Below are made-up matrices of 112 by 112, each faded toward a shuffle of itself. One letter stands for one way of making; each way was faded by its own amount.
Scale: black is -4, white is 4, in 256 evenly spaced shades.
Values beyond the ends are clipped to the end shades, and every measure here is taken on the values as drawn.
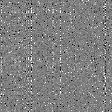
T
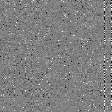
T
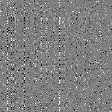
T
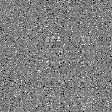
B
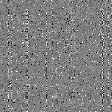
T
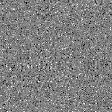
B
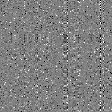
T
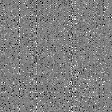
T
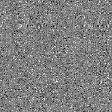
B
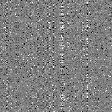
T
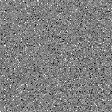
B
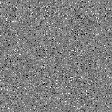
B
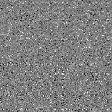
B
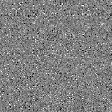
B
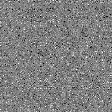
B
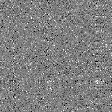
B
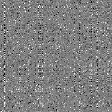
T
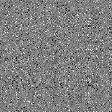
B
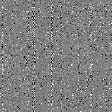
T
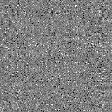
B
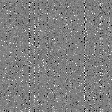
T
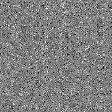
B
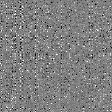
T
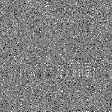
B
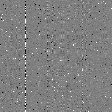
T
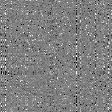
T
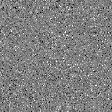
B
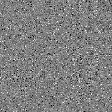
B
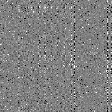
T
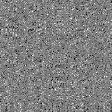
B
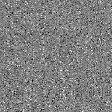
B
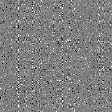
T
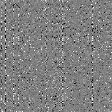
T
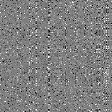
T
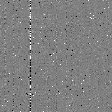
T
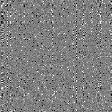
T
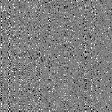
T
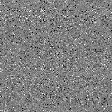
B
